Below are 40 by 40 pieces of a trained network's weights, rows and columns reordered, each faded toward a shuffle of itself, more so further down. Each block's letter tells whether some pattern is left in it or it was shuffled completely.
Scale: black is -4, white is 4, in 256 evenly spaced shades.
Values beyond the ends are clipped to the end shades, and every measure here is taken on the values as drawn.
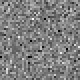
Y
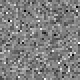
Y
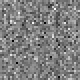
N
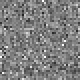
N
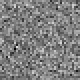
N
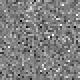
Y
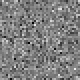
N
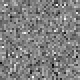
N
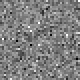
Y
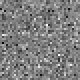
N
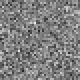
Y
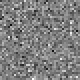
N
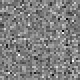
N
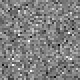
Y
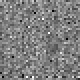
N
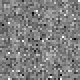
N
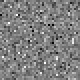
Y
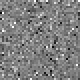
Y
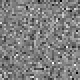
Y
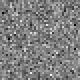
Y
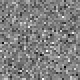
Y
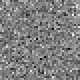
Y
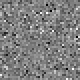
Y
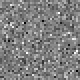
Y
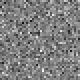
Y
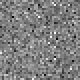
Y
